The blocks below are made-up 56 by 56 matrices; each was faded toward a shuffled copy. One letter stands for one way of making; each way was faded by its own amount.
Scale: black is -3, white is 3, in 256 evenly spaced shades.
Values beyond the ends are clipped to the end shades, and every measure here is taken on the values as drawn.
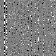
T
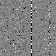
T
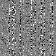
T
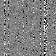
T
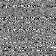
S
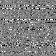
S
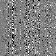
T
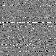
S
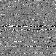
S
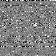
S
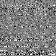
S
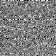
S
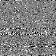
S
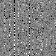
T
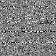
S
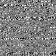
S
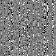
T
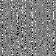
T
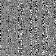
T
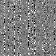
T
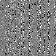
T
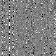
T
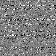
S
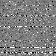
S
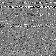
S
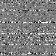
S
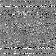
S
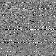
S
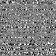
S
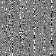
T
